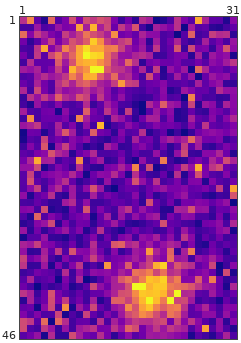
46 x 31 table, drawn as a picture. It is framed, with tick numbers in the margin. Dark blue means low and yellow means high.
Stripes: none. Bumps: two. Histogram: skewed, a long tail of high values. Ninth with the highest average: bottom middle.
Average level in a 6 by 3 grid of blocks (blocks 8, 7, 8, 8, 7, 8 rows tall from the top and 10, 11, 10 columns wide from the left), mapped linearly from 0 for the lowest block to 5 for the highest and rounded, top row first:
441
210
101
000
031
152
